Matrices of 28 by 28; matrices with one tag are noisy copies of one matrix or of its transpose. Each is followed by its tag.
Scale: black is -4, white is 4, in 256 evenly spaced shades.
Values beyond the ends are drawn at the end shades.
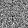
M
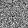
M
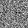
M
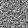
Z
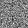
M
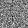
M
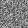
Z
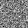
Z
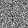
M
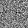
M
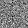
M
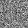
M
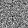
M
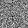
M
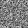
Z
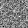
Z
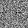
M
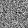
M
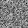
Z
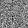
M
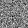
M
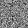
M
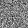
M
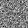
Z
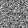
Z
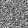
Z
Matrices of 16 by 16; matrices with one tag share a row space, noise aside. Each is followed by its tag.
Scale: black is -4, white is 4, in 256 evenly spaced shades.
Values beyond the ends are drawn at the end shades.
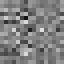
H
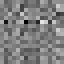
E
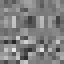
H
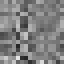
H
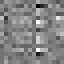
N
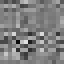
H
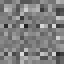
E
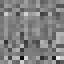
E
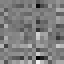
N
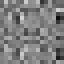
E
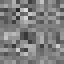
H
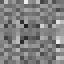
E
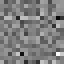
E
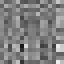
E
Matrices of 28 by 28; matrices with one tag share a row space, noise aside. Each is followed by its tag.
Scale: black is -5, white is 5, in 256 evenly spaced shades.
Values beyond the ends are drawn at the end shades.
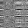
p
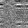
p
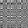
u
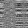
p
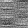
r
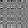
u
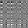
u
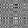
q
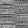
r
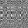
u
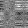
p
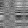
p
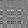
u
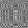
q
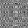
q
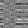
p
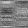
r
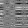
p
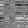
p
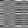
p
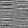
r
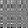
u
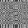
q
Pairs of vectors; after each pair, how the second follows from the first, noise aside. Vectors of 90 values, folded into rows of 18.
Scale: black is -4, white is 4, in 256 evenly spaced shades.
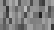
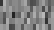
reversed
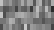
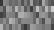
sign-scrambled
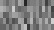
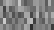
wrapped around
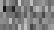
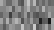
reversed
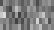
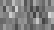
reversed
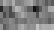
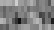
reversed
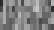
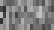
wrapped around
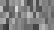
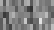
wrapped around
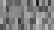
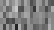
reversed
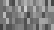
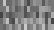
wrapped around
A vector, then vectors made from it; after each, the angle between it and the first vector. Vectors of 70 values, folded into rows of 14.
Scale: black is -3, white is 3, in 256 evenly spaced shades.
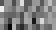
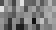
nearly parallel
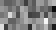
orthogonal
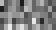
nearly opposite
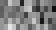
partly opposed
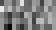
nearly parallel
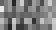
nearly parallel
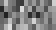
partly opposed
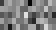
partly aligned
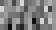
nearly parallel
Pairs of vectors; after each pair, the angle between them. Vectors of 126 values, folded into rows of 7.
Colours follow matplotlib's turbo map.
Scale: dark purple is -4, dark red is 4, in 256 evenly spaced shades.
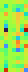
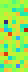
partly aligned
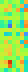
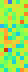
orthogonal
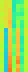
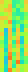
nearly parallel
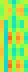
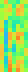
nearly parallel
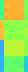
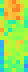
nearly parallel
